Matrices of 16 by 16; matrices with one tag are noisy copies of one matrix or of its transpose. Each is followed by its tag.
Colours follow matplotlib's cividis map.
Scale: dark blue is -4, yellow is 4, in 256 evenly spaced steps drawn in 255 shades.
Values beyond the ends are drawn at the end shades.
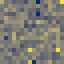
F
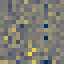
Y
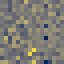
Y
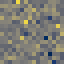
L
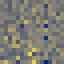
Y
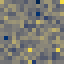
F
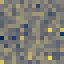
F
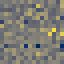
Y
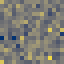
F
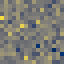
L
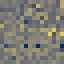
Y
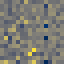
Y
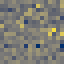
Y
